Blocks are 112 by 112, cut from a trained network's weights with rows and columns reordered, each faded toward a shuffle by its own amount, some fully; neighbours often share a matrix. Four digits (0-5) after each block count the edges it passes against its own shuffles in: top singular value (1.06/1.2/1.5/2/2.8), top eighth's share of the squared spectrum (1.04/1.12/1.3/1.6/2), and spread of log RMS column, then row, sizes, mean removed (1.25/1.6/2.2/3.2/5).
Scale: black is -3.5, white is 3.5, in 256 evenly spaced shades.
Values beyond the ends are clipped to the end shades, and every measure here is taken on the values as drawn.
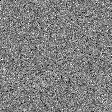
0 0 0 0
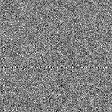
4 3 1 2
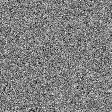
0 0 0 0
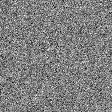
0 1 0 0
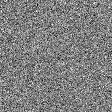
0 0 0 0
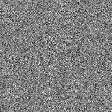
4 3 1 2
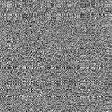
5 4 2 3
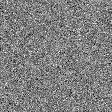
0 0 0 0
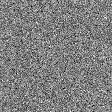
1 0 0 0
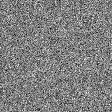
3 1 0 0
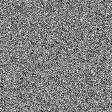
2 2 1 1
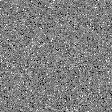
3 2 0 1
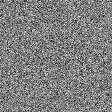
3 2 1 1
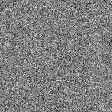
3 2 0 1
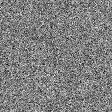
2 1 0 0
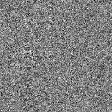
3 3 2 2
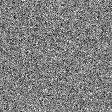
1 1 0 0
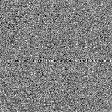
3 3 0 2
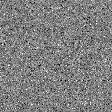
3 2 0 2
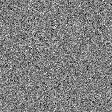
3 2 0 0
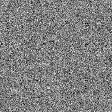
2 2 1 1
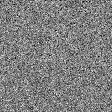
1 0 0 0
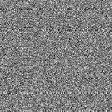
4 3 0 2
